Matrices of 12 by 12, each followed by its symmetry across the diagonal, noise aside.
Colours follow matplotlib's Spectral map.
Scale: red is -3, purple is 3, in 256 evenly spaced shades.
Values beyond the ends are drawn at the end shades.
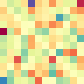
antisymmetric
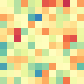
antisymmetric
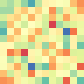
symmetric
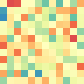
antisymmetric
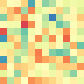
neither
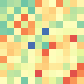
symmetric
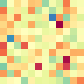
neither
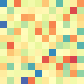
neither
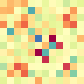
symmetric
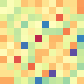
symmetric
